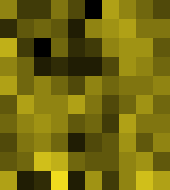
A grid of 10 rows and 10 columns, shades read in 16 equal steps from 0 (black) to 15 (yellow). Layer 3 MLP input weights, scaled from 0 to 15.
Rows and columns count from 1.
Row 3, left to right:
12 4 0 7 3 4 9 10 10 6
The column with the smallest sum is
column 5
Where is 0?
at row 1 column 6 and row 3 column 3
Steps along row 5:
down up down down up down up same up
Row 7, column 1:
7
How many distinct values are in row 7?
7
